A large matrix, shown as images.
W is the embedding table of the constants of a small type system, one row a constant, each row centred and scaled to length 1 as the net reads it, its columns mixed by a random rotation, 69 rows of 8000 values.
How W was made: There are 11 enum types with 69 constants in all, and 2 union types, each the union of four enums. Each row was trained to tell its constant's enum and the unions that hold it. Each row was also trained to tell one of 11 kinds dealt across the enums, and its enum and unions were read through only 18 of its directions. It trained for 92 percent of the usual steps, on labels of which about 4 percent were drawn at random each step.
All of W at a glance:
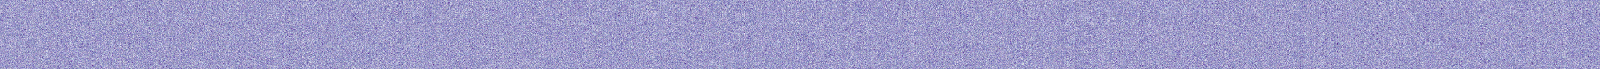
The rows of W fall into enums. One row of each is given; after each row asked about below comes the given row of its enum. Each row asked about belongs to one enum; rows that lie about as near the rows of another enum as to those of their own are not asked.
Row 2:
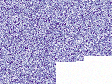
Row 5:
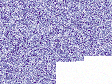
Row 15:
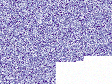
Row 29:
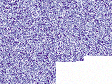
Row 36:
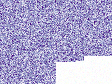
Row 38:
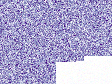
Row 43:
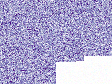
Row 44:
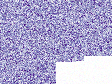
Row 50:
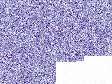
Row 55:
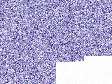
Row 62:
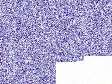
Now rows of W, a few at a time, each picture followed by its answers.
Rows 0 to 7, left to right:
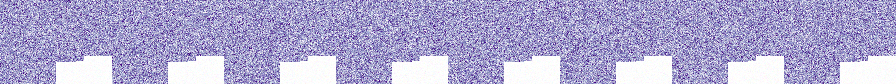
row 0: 29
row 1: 50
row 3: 15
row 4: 2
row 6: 43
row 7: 50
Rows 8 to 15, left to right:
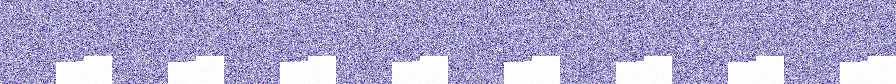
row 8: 15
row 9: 2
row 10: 5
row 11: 36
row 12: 43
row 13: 15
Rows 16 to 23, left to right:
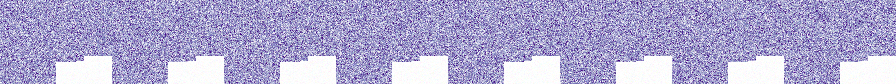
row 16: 38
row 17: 55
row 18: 55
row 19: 44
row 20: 15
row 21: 36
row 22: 5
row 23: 5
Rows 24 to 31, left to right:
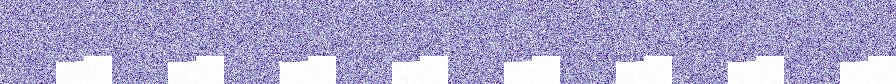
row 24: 44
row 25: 50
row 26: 62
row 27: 29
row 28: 43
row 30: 2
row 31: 43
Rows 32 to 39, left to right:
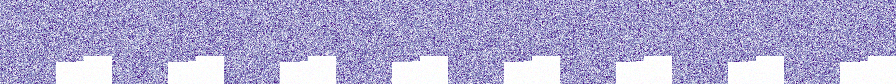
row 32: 44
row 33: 15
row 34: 62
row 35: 55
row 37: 2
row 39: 15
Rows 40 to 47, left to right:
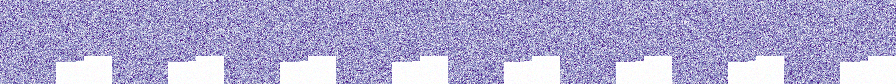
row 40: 36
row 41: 44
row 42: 43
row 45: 50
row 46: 44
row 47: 5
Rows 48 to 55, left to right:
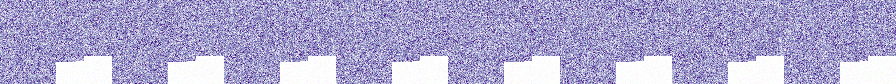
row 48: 43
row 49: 2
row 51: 36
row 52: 29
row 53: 43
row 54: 50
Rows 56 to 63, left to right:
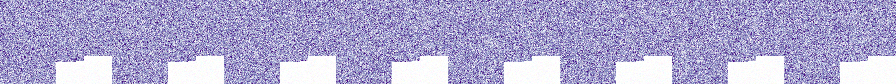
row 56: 36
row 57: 38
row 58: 44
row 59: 62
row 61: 44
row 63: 2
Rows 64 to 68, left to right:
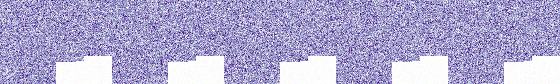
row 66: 36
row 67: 5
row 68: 50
